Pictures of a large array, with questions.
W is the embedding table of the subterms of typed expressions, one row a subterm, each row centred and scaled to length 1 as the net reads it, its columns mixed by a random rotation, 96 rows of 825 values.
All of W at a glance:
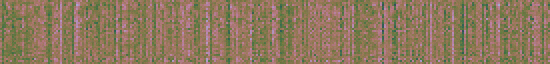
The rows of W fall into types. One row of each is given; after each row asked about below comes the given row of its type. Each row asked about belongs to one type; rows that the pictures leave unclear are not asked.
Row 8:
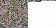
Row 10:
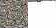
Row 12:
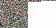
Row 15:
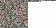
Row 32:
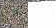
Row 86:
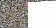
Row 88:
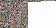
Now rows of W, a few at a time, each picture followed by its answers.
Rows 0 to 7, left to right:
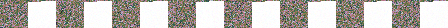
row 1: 12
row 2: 10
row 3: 8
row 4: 88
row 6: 10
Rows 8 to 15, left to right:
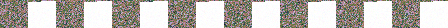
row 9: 15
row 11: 10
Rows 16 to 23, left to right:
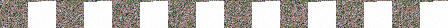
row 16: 32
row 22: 10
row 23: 8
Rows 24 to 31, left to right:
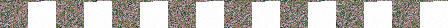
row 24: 88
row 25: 8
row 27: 32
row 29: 86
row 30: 12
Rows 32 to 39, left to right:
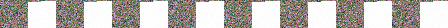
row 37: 10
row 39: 12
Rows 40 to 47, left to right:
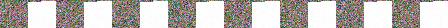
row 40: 8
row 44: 88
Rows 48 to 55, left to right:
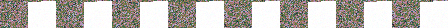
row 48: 88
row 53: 32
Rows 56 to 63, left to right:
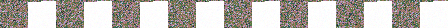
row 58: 88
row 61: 88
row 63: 8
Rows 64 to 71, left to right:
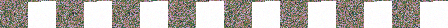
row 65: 32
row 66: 32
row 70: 32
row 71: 15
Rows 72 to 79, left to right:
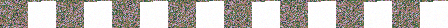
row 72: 32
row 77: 86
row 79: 8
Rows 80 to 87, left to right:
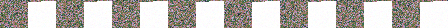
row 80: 32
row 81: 8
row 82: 86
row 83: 10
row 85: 15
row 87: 88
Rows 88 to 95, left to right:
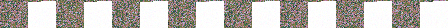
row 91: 12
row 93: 88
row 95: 8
